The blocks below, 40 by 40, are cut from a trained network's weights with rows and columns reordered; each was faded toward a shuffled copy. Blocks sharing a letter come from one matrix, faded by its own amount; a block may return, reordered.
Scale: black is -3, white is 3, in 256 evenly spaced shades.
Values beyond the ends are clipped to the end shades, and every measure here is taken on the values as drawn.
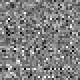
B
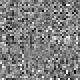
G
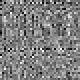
G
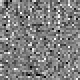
B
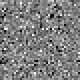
B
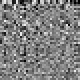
G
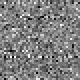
B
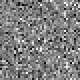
B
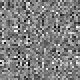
G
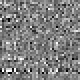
G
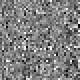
B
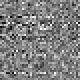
G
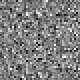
B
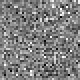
B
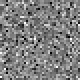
B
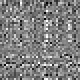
G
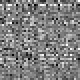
G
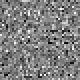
B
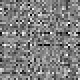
G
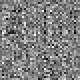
G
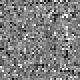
B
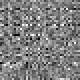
G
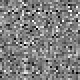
B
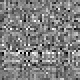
G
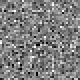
B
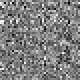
G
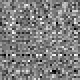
G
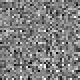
G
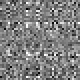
G
